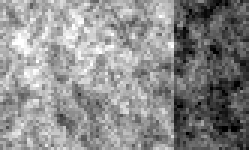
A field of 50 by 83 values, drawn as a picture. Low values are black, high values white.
The left part is higher, up to a seam about 70% of the way across. The field is mottled with small blotches. There are no regular stripes. The ninth with the highest average is the top left.
